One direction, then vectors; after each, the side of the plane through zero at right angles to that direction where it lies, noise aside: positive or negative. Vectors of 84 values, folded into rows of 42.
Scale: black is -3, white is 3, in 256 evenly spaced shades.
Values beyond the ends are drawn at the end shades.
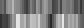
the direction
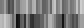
negative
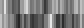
negative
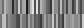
negative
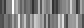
positive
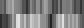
positive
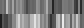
positive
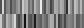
negative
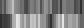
positive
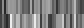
positive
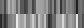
positive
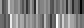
positive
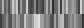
positive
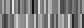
positive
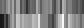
positive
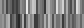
negative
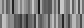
negative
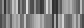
positive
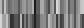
negative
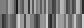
positive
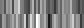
positive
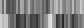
negative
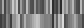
positive
